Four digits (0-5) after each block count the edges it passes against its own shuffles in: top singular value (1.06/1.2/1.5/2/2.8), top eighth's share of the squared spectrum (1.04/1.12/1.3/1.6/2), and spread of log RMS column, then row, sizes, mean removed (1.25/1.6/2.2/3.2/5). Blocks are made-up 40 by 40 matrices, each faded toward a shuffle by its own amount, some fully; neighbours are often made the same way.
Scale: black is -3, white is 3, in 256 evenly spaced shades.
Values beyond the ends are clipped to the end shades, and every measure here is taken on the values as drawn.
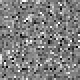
1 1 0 0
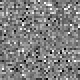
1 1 0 2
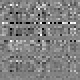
4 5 2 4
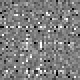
3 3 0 2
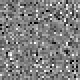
3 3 2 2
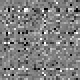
4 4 2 3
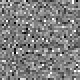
2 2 0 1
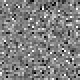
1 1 0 0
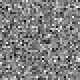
0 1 0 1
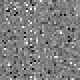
1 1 1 0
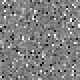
0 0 0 0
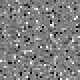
0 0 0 0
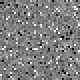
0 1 0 0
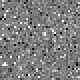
0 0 0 0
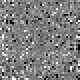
1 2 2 2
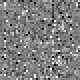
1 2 1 0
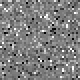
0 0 0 0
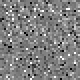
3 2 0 0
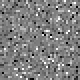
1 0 0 0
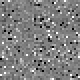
2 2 0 0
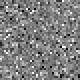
0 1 0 0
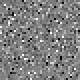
0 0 0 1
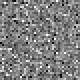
0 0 1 0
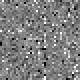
1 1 1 0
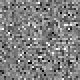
2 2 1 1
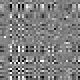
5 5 3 3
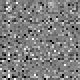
3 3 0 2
